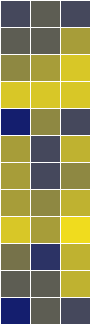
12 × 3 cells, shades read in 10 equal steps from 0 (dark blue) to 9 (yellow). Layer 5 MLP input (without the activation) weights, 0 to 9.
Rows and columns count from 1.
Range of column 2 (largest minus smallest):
7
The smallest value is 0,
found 2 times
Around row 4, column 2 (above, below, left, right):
6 5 8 8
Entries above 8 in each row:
0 0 0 0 0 0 0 0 1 0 0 0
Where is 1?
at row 10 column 2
